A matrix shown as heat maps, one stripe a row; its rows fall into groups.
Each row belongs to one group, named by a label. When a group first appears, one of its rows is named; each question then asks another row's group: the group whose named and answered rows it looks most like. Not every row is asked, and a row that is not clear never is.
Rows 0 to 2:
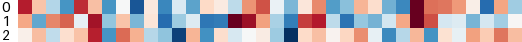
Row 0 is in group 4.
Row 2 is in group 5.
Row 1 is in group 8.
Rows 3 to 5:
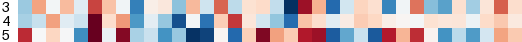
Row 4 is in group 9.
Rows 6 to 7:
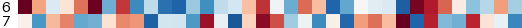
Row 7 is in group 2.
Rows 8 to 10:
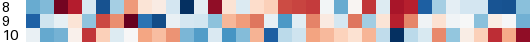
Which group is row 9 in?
9
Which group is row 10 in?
5
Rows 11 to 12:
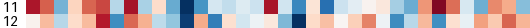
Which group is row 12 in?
5
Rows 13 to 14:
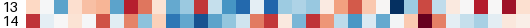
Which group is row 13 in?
5
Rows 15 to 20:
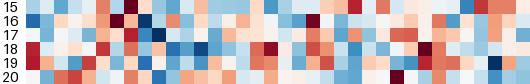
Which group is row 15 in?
5
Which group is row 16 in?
9
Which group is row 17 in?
9
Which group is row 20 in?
2
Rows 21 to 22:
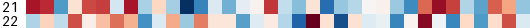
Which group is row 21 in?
4
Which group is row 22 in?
9
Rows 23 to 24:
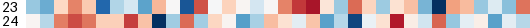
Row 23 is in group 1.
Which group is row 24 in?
2
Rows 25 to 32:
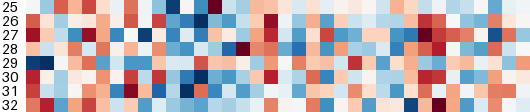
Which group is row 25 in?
2
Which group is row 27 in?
4
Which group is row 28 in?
8
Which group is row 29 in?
1
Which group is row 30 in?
8
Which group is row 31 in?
5
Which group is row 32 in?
4
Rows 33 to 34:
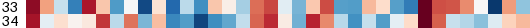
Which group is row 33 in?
4
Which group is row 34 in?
8
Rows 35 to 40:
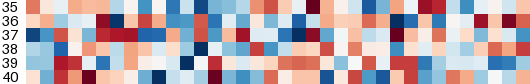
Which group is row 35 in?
8
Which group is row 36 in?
5
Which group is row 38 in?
5
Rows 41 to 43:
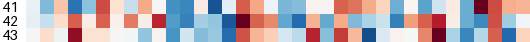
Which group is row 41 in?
5
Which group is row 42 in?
8
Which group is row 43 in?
8
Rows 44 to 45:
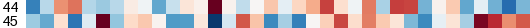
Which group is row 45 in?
5
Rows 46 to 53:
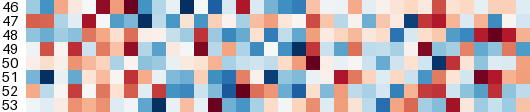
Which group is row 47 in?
4
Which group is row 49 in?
9
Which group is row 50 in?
1
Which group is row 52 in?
8
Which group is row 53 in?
1
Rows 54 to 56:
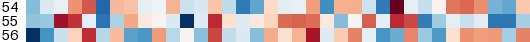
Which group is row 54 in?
1
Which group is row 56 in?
1
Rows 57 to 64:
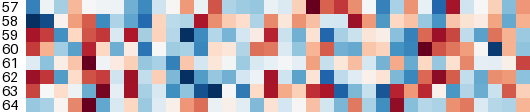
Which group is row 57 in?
1
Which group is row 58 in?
1
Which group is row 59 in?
4
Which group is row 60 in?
4
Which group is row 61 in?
1
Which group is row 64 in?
1
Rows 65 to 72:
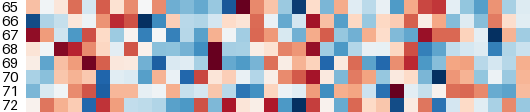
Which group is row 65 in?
8
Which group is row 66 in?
9
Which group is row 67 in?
4
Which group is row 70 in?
1
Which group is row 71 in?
1
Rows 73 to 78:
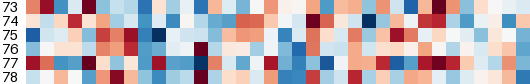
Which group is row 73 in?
4
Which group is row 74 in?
8
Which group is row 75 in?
9
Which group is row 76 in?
9
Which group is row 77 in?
4
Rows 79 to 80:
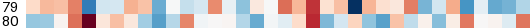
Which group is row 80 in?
1
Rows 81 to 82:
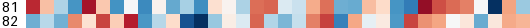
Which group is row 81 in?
4
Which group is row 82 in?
9
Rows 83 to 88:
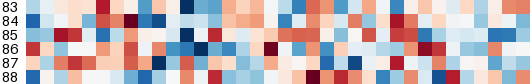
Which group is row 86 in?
8
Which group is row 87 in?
2
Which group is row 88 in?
1
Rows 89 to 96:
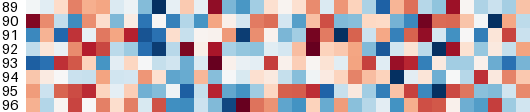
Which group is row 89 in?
1
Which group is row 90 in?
4
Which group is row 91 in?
9
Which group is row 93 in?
2
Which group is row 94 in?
5
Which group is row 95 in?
1
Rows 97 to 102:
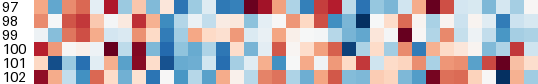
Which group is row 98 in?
2
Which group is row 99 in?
2
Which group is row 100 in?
4
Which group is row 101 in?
5
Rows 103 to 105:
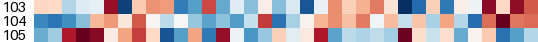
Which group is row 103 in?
5
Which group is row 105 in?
2
